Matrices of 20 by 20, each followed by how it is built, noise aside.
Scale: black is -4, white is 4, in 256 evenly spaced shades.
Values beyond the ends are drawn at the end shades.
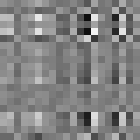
low rank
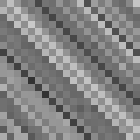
Toeplitz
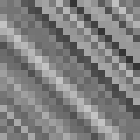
Toeplitz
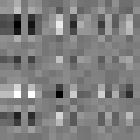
low rank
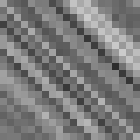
Toeplitz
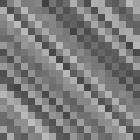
Toeplitz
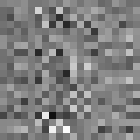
low rank
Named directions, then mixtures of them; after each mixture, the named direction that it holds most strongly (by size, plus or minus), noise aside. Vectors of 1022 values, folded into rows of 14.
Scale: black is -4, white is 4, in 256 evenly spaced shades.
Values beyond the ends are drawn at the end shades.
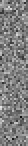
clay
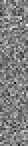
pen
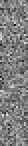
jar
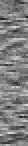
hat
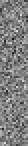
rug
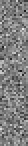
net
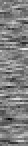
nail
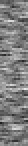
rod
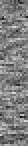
hat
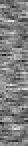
rod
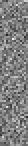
rug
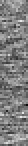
hat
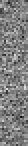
rug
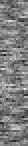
rod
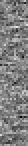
hat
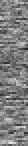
nail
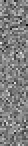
pen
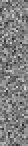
rug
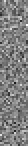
pen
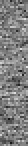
net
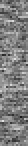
rod
